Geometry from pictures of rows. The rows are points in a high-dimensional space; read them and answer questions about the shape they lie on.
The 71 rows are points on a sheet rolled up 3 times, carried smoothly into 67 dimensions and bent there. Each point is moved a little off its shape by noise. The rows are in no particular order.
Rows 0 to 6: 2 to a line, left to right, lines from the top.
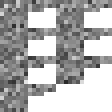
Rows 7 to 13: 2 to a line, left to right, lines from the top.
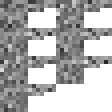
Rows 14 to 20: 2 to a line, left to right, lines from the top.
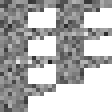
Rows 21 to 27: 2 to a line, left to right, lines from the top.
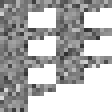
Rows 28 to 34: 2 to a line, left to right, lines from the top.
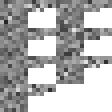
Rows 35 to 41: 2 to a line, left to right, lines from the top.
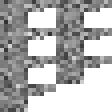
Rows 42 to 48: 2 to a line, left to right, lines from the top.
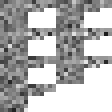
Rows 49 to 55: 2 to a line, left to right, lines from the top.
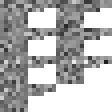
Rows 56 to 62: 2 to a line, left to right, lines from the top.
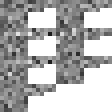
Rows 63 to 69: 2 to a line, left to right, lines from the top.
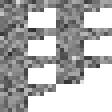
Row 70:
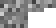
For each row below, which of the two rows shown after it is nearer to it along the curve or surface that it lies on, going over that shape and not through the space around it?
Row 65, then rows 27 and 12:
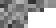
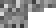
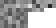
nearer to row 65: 27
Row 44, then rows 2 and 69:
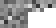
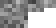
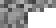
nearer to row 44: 69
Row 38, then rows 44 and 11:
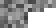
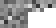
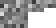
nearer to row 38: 44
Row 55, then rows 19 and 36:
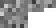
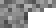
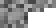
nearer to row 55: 19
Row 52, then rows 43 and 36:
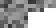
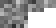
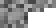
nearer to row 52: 36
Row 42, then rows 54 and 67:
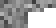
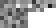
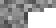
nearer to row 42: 67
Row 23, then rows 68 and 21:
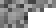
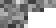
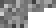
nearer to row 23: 68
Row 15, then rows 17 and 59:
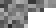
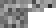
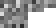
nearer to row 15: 59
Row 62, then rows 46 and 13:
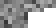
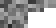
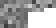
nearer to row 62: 13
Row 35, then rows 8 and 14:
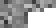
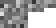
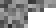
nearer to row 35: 8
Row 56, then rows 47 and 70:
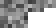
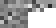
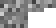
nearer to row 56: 47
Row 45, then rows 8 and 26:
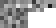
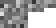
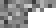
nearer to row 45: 26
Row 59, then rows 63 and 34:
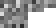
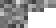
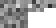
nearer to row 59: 34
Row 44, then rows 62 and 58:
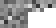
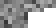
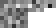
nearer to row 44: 58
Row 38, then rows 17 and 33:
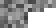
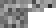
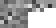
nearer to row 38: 33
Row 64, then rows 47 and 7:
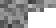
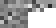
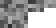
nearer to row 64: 7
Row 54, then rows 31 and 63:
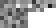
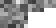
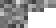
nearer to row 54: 31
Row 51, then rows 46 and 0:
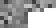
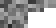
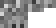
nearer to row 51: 0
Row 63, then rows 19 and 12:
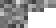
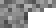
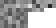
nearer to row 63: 19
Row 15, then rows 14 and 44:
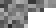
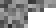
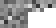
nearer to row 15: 14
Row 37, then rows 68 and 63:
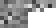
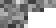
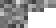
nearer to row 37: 68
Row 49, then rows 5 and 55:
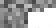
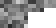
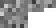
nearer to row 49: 5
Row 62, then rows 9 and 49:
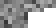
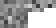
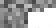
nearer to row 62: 9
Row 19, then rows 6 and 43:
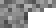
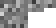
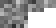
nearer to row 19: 43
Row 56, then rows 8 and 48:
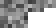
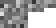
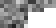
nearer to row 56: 48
